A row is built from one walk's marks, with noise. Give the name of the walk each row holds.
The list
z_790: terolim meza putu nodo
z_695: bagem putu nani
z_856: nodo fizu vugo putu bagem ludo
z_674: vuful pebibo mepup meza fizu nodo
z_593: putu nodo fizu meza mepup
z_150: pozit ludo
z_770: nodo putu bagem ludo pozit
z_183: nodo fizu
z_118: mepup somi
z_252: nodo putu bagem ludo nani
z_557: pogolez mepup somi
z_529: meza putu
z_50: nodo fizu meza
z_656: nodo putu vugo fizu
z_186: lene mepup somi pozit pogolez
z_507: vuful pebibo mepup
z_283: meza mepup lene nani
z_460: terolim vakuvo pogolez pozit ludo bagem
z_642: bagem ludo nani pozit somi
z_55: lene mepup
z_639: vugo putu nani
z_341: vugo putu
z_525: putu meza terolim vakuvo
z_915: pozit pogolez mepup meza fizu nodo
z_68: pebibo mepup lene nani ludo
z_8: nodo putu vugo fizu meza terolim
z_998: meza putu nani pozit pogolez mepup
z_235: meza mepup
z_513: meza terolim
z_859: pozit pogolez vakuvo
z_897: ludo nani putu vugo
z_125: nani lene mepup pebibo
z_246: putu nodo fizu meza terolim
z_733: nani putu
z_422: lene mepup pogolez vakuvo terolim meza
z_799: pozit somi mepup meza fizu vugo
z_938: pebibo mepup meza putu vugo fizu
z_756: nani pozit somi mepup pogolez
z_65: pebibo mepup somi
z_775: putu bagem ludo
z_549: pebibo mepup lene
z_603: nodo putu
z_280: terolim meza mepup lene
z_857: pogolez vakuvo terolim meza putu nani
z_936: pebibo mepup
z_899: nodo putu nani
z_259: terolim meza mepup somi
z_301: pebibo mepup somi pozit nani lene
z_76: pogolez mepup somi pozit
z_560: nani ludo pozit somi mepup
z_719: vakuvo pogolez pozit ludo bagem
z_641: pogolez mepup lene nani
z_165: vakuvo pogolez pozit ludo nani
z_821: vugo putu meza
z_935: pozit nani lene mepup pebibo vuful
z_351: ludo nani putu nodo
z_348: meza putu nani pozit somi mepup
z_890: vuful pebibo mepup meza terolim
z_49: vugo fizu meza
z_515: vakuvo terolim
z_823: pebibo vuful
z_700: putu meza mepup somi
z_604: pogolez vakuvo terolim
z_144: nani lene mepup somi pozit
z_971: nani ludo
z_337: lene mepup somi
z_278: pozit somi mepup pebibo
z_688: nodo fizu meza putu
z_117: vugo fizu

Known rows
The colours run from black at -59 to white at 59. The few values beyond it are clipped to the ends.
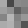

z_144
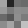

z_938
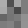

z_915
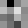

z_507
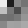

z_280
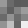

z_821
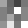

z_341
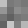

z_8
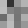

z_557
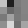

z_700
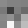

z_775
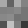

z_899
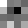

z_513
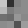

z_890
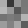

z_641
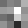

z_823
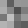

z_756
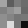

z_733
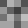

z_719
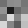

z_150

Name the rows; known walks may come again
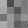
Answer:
z_998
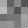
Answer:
z_422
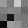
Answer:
z_183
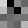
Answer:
z_235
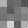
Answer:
z_529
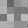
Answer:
z_186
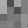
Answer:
z_915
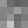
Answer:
z_639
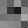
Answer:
z_971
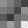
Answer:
z_49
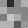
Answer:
z_278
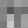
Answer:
z_770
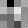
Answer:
z_507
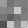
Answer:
z_656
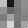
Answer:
z_700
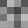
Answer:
z_719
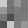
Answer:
z_246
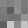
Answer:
z_856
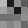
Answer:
z_283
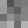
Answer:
z_799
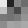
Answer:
z_280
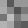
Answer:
z_756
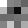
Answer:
z_513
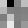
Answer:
z_118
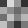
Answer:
z_859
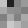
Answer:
z_337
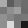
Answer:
z_733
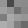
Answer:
z_301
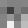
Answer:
z_775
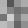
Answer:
z_76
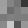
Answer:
z_525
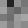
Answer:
z_68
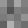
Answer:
z_351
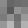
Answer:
z_897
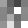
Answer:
z_341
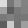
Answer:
z_790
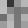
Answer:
z_557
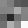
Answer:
z_117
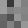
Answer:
z_674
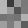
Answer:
z_641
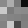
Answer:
z_515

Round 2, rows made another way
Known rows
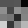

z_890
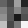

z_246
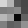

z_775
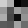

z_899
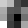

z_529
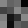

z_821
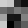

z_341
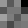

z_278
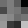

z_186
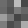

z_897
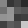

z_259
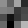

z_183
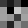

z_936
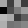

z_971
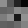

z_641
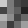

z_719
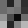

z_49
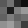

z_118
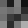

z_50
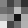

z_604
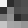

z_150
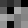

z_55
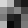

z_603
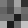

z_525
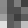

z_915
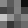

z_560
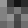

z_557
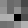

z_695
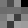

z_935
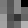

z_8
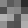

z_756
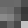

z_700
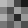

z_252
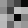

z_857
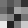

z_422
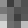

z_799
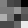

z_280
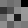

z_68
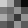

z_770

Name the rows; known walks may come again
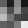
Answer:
z_593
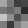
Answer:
z_165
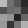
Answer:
z_460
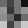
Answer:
z_674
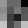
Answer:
z_688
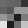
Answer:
z_422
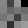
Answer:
z_935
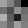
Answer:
z_856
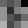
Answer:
z_938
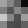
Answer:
z_348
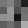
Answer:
z_283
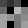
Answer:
z_55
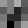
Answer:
z_117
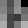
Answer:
z_8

